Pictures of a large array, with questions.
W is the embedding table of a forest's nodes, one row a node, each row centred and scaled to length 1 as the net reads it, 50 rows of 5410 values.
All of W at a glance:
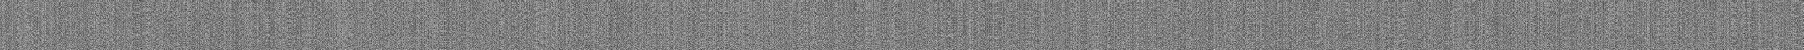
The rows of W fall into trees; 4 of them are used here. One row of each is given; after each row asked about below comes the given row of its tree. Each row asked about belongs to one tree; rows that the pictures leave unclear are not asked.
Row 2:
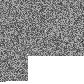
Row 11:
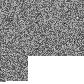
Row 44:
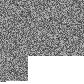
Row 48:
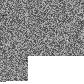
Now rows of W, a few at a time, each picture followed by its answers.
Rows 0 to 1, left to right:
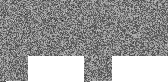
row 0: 44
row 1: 44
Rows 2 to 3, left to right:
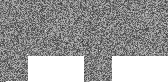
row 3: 2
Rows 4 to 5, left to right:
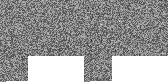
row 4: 48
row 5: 2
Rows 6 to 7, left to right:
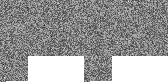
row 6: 48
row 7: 44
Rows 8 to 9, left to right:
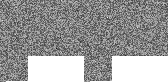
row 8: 2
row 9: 2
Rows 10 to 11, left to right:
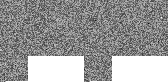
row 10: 2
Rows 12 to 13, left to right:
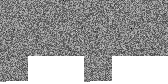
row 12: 48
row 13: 48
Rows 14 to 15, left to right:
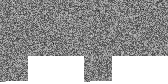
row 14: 2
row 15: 44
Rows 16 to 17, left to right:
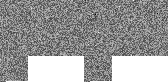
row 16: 44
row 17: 11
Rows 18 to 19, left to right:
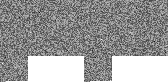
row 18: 2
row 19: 48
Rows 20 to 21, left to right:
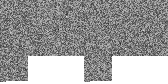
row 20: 11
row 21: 48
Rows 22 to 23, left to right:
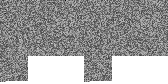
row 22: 2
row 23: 2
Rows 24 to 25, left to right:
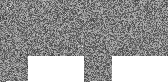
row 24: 48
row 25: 11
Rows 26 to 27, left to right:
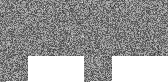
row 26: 48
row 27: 48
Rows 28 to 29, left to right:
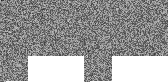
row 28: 2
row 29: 48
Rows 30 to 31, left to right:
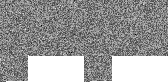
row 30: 44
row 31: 11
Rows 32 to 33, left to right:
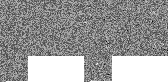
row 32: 2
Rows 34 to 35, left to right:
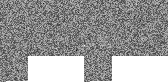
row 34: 48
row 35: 48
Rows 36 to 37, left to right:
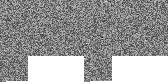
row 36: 11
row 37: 44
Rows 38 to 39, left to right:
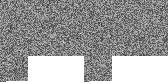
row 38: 44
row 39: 2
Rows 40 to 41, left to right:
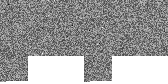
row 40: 48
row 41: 11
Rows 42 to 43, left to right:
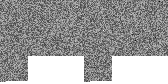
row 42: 2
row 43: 11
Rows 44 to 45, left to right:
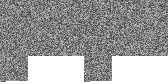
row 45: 2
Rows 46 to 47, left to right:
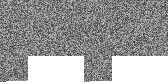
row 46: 44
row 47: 2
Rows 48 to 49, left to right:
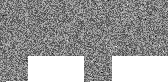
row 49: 11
